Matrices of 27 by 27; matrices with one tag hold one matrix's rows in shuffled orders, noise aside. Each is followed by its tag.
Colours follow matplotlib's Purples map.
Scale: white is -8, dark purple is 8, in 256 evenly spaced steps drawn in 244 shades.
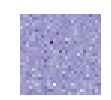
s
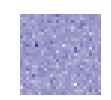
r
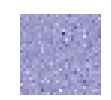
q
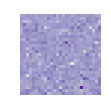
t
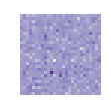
s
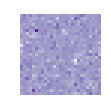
r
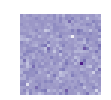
t
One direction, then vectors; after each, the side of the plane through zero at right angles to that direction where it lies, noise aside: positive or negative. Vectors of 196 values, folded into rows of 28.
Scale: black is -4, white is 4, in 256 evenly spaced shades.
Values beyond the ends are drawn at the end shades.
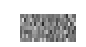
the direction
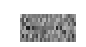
negative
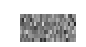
negative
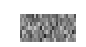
positive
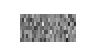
negative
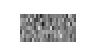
positive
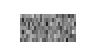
negative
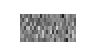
negative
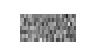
positive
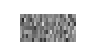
negative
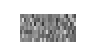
positive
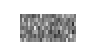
positive
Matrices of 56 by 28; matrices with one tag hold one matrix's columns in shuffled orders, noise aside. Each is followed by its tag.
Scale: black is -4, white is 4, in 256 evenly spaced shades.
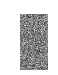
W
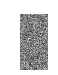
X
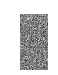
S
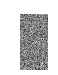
X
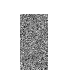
X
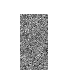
W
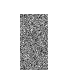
W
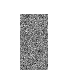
W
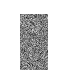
W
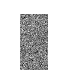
W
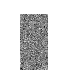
X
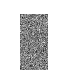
W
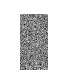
X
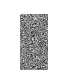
S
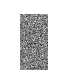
S
